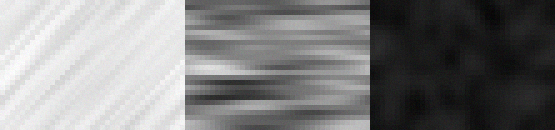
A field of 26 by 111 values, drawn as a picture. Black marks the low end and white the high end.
It is made of 1 by 3 panels. Panel 1,1: very high, slanting up to the right, faint in contrast. Panel 1,2: middling, streaked across, strong in contrast. Panel 1,3: very low, blotchy, faint in contrast.
